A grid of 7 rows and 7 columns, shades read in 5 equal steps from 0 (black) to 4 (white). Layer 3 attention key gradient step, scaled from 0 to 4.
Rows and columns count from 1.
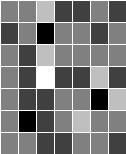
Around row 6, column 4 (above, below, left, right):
2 1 1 3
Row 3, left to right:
2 1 3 2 2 2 2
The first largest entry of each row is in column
3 2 3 3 7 5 1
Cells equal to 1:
16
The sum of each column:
13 9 13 11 13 12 12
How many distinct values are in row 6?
4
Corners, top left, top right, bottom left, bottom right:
2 1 2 1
